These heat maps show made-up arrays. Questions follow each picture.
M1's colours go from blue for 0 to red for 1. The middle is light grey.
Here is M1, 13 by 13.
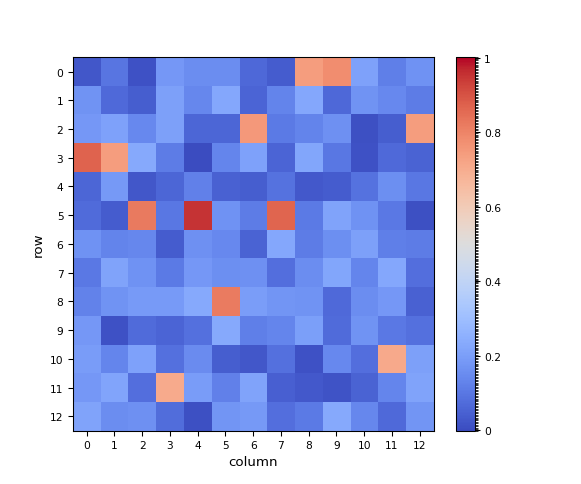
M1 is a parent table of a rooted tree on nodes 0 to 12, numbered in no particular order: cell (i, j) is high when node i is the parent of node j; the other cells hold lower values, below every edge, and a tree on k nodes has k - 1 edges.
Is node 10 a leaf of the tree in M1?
no
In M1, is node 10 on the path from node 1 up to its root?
yes
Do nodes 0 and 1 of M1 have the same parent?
yes
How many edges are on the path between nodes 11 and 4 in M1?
5
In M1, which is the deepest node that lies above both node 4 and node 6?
5
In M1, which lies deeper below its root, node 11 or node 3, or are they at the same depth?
node 3
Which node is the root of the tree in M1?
10
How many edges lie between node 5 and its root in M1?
5
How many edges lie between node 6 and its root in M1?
7
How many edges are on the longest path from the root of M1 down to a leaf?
7
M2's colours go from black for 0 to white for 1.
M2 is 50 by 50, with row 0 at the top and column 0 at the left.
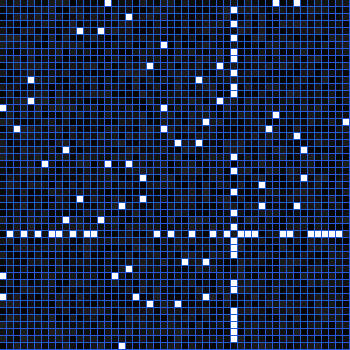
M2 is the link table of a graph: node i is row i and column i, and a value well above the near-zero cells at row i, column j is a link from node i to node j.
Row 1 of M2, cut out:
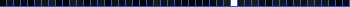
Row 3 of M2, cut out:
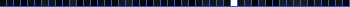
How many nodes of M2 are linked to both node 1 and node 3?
1
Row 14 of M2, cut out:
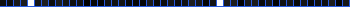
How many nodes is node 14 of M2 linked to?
2
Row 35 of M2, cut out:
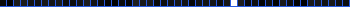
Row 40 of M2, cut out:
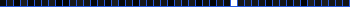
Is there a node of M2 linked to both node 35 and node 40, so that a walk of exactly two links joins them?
yes
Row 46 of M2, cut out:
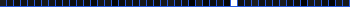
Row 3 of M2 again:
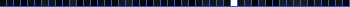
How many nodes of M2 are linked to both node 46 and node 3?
1
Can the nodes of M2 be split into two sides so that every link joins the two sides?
yes
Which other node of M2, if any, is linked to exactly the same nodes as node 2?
node 38
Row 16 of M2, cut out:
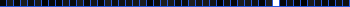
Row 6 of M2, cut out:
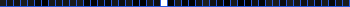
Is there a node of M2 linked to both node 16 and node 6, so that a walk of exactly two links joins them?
no
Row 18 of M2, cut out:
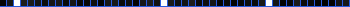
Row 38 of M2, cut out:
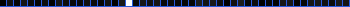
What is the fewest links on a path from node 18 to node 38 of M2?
1
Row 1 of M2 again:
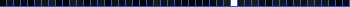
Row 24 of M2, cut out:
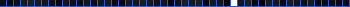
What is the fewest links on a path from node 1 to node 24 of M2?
2
